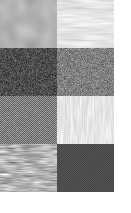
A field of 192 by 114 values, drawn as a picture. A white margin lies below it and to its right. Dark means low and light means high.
It is made of 4 by 2 panels. Panel 1,1: high, smooth, faint in contrast. Panel 1,2: very high, streaked across, faint in contrast. Panel 2,1: low, fine-grained. Panel 2,2: middling, fine-grained. Panel 3,1: middling, checkered, strong in contrast. Panel 3,2: very high, streaked downward, faint in contrast. Panel 4,1: high, streaked across. Panel 4,2: low, checkered, faint in contrast.
